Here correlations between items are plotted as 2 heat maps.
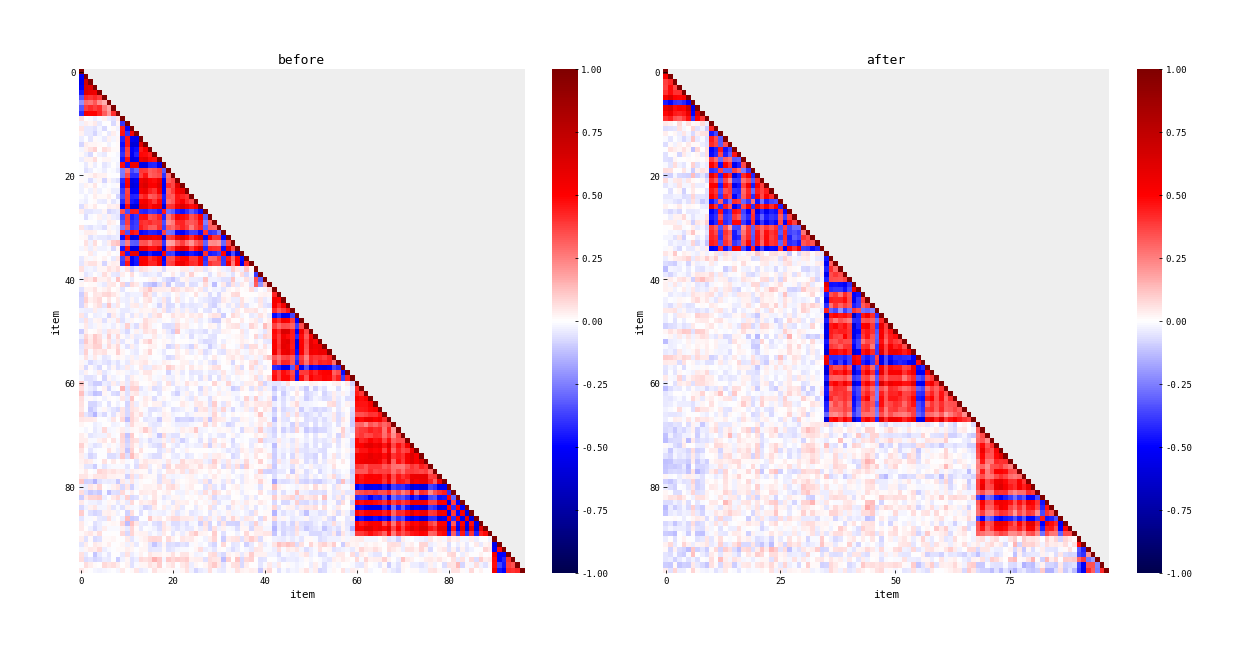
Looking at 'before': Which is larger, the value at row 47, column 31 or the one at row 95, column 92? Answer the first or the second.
the first
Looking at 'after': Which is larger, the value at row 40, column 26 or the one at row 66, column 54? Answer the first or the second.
the second
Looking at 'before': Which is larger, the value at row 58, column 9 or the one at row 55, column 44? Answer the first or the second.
the second
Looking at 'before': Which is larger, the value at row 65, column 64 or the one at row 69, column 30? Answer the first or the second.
the first
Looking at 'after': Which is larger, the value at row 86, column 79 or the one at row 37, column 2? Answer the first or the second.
the second
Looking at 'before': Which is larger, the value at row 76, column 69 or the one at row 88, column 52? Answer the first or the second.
the first
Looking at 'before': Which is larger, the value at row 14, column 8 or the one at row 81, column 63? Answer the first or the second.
the second
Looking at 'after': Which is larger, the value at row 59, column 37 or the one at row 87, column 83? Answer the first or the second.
the second
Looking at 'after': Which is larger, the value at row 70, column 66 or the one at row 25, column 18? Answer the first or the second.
the first
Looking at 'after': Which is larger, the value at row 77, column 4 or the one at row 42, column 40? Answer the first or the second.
the first
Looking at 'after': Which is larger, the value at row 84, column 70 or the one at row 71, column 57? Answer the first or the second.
the first
